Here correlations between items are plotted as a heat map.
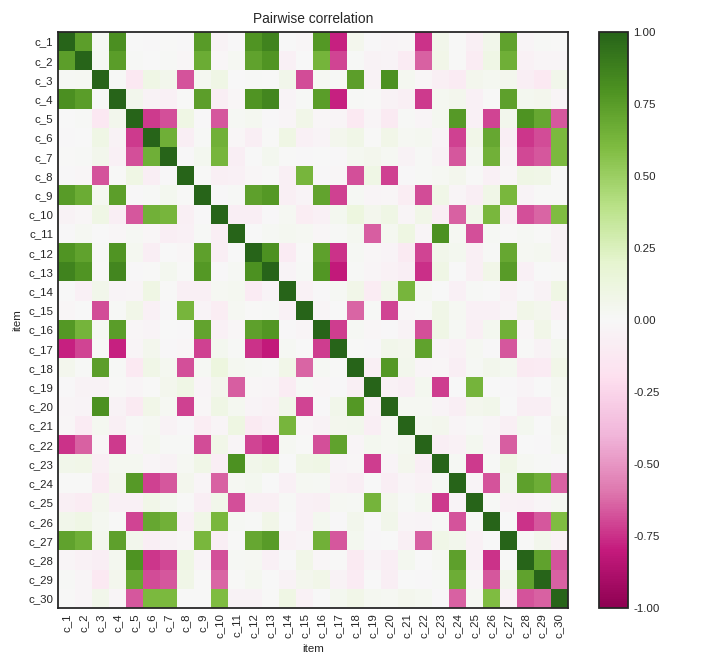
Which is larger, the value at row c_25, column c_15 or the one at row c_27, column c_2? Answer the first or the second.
the second
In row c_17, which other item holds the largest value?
c_22
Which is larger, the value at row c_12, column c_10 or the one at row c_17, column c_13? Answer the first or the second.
the first
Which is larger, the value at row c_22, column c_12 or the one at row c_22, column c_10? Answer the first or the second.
the second
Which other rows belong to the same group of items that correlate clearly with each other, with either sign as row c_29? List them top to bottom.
c_5, c_6, c_7, c_10, c_24, c_26, c_28, c_30
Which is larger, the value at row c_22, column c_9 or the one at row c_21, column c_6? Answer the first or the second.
the second
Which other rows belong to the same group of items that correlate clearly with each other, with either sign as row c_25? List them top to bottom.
c_11, c_19, c_23
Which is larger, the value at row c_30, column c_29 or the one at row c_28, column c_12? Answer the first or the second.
the second
